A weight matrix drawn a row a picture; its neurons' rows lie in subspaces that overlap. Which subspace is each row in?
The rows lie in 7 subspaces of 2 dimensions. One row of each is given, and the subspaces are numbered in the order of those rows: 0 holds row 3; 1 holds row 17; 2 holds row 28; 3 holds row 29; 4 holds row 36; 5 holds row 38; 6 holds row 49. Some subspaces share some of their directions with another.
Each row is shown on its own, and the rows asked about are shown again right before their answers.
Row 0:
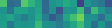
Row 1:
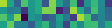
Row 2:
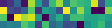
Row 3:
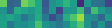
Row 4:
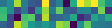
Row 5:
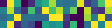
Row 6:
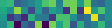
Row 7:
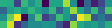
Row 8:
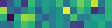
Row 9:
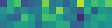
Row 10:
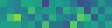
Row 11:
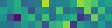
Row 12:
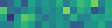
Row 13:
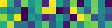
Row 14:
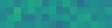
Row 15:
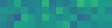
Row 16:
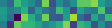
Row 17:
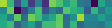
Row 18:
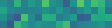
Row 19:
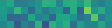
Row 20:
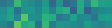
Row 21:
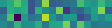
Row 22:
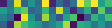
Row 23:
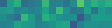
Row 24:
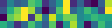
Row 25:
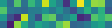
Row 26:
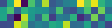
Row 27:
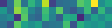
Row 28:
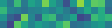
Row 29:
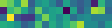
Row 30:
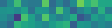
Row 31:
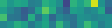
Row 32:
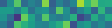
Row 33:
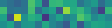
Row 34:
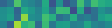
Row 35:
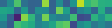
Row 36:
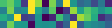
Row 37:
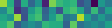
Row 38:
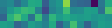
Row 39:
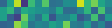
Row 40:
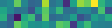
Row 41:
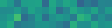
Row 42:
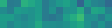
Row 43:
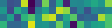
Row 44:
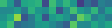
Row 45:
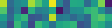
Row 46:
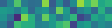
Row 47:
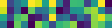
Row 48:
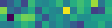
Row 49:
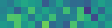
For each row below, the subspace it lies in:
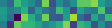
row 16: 0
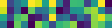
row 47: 2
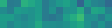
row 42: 0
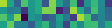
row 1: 5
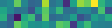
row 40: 5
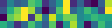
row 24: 5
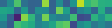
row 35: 1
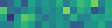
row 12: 3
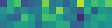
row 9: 0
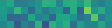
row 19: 6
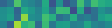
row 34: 6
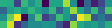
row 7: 2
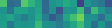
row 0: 0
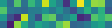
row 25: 2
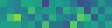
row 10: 6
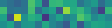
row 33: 3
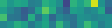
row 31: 5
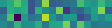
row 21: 3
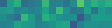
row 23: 0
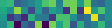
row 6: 6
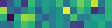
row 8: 3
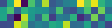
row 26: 4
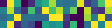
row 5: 0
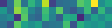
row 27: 1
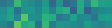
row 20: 6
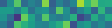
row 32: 4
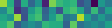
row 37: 1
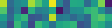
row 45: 2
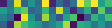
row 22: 1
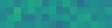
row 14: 1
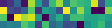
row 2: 3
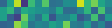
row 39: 4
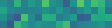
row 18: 2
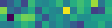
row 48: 3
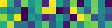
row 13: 5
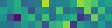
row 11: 6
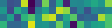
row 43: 4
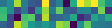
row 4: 5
